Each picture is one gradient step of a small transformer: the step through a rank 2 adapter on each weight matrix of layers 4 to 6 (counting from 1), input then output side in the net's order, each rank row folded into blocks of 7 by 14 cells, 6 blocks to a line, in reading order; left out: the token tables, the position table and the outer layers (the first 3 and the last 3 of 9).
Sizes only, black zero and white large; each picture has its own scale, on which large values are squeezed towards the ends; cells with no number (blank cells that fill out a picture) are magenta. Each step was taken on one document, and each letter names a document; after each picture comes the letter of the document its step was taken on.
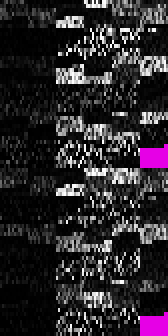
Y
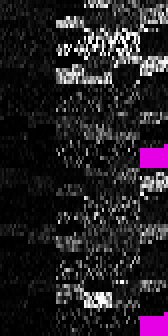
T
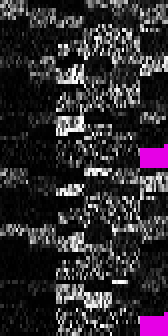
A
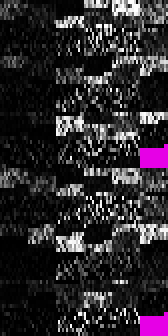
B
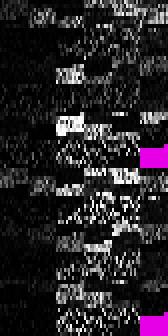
Y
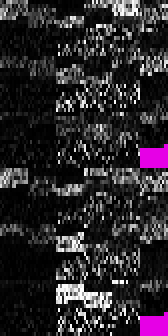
A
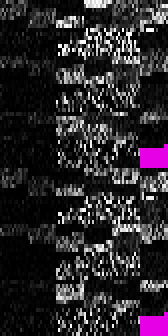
A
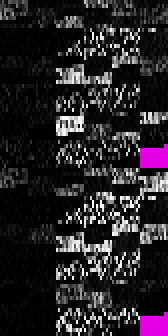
Y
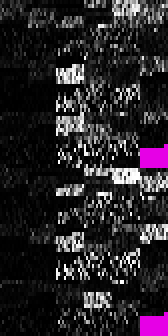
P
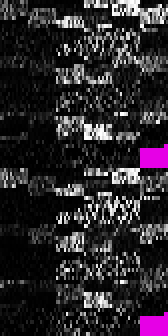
T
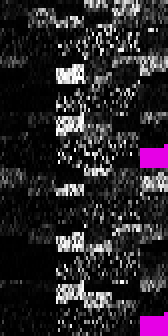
P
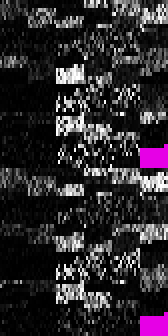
P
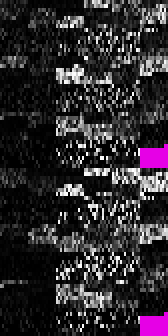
T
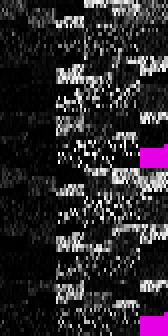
P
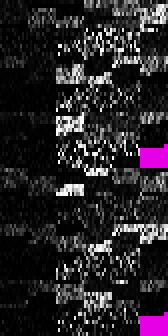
P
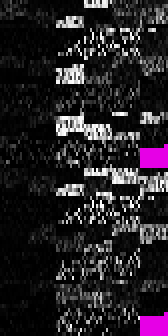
Y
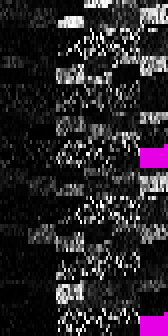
Y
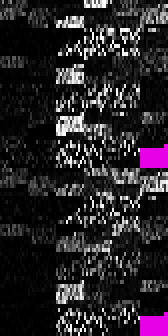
Y
